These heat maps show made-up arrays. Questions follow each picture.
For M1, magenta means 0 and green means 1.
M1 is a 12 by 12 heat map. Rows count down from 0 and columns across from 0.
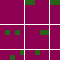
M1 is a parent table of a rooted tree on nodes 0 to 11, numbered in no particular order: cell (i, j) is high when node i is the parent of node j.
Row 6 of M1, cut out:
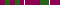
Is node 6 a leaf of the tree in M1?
no
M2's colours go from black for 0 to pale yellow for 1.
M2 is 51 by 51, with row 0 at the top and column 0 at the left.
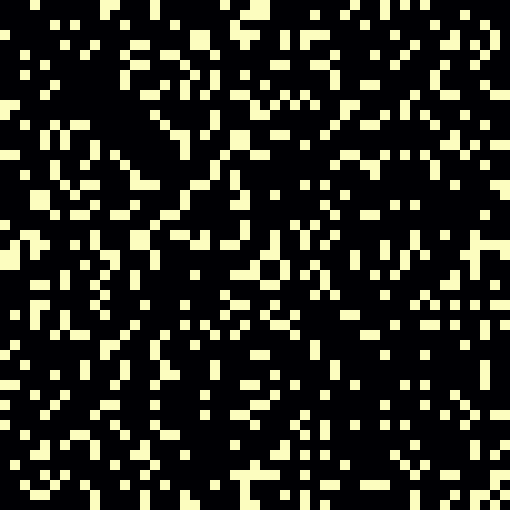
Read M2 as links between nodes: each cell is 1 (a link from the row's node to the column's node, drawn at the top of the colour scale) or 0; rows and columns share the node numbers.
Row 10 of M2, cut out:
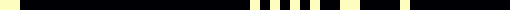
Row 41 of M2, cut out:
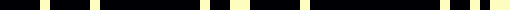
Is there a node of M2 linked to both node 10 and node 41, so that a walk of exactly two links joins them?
no
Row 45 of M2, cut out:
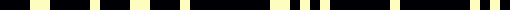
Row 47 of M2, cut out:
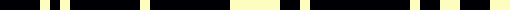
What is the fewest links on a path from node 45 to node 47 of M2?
1
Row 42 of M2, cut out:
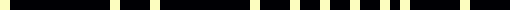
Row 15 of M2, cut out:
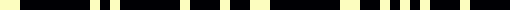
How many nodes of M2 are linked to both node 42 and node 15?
7
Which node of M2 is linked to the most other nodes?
node 24
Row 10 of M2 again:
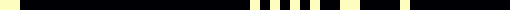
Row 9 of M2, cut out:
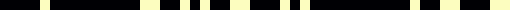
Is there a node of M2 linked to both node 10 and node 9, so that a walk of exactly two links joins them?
no
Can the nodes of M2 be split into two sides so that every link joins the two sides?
no
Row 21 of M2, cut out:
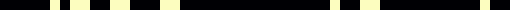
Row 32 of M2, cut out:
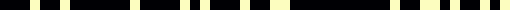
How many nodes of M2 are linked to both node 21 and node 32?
1
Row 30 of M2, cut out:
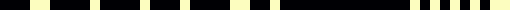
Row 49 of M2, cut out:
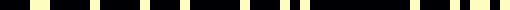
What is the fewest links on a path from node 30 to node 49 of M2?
1
